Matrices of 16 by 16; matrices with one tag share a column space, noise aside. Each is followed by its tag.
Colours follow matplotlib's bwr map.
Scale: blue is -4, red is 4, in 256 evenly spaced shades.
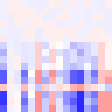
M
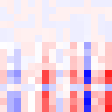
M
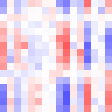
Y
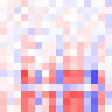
M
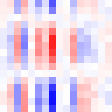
Y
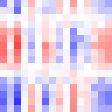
Y
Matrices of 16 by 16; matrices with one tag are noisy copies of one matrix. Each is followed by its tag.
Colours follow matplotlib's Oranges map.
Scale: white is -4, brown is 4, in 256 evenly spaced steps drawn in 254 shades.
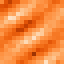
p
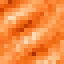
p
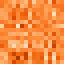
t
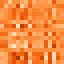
t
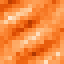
p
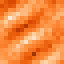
p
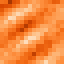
p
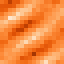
p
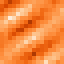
p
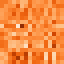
t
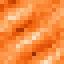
p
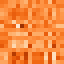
t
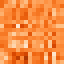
t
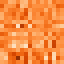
t
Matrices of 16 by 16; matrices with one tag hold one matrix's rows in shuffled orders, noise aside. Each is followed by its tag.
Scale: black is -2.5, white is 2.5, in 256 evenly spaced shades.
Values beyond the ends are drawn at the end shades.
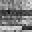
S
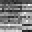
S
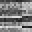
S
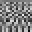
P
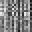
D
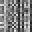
D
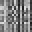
D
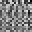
P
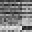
S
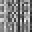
D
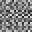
P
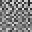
P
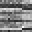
S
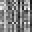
D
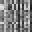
D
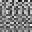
P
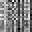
D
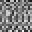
P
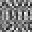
P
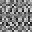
P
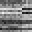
S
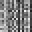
D
